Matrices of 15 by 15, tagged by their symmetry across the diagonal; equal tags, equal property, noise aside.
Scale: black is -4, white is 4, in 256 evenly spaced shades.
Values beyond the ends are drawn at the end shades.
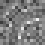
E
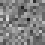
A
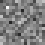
E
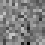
A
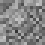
E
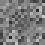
E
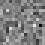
A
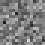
A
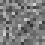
E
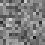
A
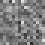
A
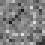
E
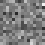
A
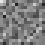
E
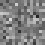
A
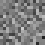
E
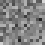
E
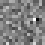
A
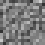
E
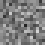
A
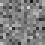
A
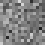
A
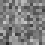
A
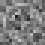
E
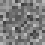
E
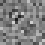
E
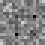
E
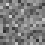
A
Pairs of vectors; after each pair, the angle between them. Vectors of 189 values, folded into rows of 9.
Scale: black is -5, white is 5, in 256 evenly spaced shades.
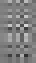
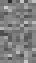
partly opposed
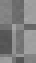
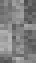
nearly opposite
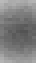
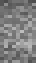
partly opposed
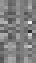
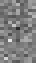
orthogonal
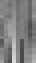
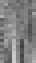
nearly parallel
